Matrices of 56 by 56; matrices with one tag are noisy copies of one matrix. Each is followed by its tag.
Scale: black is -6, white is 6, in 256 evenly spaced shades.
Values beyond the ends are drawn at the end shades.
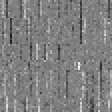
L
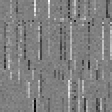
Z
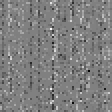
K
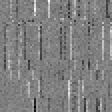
Z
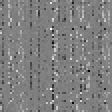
K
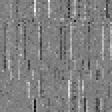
Z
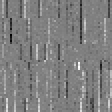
L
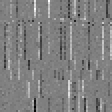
Z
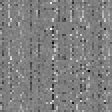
K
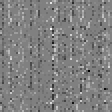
K
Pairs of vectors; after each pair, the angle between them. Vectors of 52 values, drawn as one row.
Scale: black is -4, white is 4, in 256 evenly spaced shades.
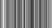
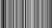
nearly opposite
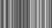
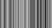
nearly opposite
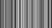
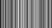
nearly parallel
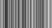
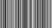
partly aligned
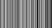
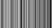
orthogonal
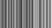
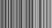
nearly parallel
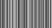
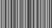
nearly opposite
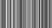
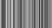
nearly parallel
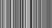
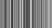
nearly opposite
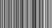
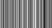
nearly opposite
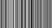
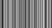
orthogonal
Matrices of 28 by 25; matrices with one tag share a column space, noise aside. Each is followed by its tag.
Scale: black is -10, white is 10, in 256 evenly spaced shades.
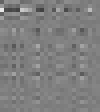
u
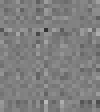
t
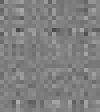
t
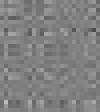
t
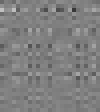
u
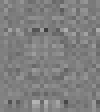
t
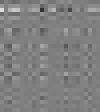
u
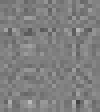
t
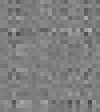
t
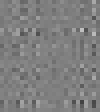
t
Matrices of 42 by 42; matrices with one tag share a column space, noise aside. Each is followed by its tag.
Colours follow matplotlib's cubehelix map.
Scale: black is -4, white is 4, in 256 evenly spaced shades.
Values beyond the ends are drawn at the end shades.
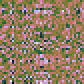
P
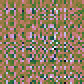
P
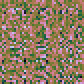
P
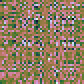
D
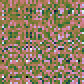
P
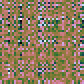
D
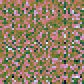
P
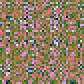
D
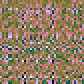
P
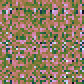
P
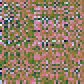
D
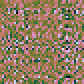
P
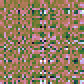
P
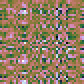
P
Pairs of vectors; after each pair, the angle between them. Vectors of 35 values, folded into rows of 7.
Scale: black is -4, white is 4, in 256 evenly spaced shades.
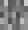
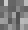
nearly parallel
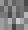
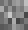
nearly opposite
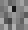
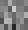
nearly opposite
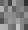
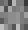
nearly parallel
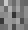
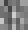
nearly opposite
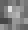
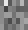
orthogonal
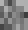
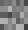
orthogonal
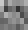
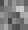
partly opposed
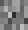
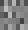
partly aligned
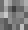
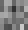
nearly parallel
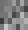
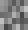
nearly opposite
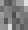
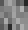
nearly opposite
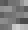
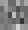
partly aligned
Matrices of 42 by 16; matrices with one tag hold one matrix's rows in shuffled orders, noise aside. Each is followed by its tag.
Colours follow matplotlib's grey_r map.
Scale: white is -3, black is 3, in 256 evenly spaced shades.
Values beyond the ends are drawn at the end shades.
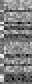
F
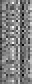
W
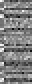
F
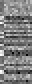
F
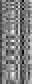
W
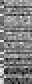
F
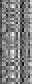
W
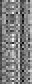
W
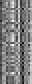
W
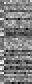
F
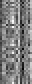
W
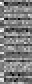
F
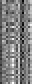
W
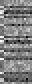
F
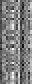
W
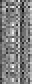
W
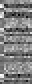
F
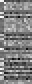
F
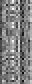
W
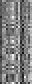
W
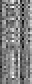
W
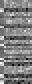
F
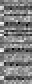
F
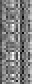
W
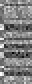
F
